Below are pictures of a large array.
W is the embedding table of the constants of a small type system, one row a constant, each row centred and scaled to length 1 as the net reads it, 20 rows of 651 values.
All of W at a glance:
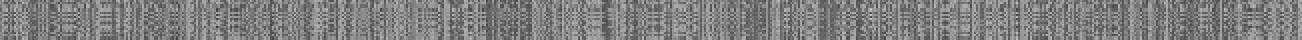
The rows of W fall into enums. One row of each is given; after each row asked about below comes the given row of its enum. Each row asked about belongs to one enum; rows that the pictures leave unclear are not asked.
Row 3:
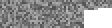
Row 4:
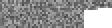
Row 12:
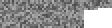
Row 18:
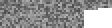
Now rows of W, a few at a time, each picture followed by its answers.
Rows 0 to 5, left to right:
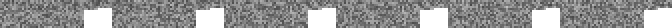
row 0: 12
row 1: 18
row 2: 3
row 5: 4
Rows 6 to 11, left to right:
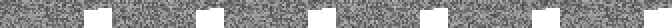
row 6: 18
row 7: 4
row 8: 18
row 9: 4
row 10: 12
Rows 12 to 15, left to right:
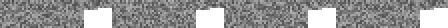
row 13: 4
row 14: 3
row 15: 12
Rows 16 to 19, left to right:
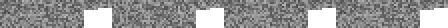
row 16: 18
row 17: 3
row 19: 18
